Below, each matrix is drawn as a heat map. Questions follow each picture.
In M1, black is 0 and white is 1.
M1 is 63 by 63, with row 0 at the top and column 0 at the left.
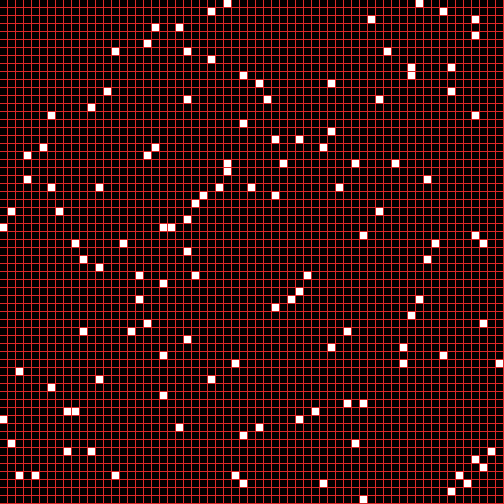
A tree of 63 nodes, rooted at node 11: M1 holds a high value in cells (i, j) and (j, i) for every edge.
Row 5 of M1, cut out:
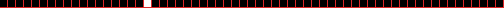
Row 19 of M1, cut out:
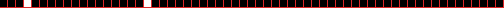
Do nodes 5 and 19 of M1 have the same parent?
yes
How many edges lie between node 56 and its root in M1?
1
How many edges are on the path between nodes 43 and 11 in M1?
16
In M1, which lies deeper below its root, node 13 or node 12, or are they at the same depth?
node 12
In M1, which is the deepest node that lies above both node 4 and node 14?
59
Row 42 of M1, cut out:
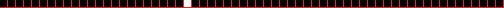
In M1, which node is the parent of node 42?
23
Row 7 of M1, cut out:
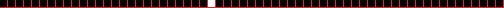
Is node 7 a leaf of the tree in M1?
yes
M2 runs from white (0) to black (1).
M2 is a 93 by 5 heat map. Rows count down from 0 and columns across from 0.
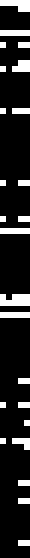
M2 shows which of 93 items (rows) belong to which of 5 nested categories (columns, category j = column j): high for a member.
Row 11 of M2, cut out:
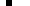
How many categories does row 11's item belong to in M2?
1
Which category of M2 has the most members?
1
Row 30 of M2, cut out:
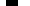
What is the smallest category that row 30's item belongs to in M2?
2
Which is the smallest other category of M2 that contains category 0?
2
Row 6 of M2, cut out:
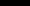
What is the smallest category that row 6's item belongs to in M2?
4
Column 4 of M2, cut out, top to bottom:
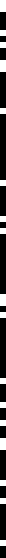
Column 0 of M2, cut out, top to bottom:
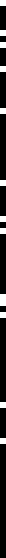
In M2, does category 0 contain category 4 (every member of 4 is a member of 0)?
yes
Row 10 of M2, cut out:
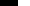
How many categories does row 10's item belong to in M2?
3
